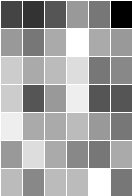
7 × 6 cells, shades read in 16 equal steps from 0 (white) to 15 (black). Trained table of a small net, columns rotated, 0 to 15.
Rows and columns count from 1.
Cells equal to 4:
5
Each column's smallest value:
1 2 4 0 0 5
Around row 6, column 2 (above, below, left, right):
5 7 6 5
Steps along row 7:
up down same down up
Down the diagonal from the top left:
11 8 4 1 6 5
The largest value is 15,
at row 1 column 6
